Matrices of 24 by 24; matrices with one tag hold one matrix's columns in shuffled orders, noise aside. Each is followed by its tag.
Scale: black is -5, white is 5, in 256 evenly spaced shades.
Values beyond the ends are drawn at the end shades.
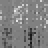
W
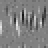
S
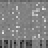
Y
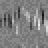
S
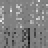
W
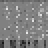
Y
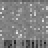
Y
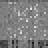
Y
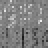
W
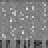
Y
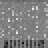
Y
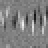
S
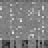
Y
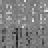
W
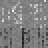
W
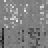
W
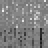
W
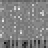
Y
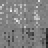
W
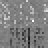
W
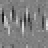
S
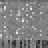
Y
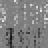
W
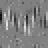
S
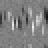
S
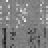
W
